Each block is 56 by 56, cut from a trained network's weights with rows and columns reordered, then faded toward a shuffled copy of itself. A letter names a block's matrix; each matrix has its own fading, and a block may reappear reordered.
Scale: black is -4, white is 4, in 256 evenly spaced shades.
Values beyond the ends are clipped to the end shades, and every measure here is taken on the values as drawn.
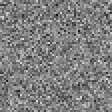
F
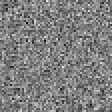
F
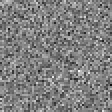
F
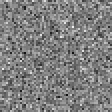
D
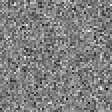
D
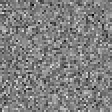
D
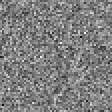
F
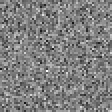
D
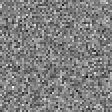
F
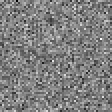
F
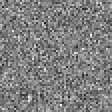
F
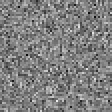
F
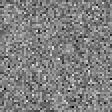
D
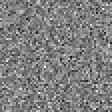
D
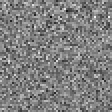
F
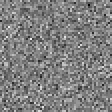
D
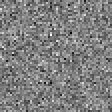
D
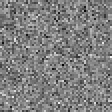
D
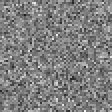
F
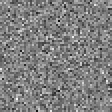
F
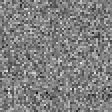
F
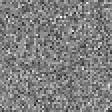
F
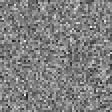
F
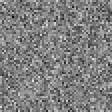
F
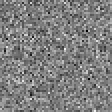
D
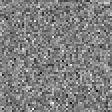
D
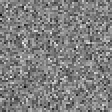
F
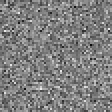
D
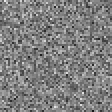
F
